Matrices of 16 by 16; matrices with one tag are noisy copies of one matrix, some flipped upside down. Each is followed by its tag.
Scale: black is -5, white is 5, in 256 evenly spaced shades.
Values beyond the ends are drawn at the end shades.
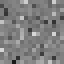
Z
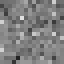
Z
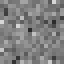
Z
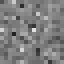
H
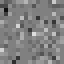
Z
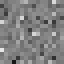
Z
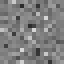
H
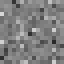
Z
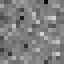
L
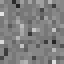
Z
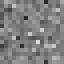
L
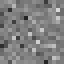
L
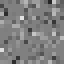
Z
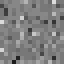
Z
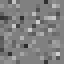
L
